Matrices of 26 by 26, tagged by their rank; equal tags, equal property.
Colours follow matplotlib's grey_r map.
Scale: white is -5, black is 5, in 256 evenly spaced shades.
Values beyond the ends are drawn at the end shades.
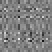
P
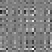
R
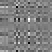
R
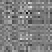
P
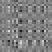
R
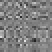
P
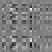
R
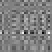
R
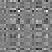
R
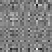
P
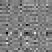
P
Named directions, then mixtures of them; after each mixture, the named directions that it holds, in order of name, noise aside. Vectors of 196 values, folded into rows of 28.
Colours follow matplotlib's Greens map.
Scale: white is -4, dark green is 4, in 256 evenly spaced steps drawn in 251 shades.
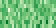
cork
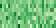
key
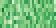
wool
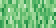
cork, wool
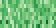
cork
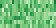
key, wool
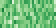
wool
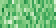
wool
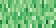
cork, key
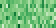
key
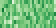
wool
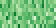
key, wool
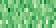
cork, key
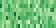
cork, key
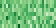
key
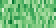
cork, wool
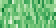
cork, wool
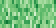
cork, wool
